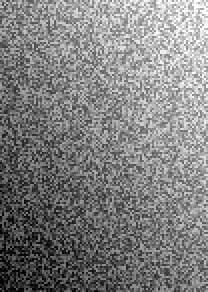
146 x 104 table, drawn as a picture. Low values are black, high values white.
The ninth with the lowest average is the bottom left. The texture is fine-grained noise. There is an overall slope up to the top right. Neither half mirrors the other.
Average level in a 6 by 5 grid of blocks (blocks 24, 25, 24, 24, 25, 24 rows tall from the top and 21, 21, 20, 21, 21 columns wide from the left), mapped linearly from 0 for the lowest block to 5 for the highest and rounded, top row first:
33445 / 23344 / 22334 / 12233 / 11223 / 01122
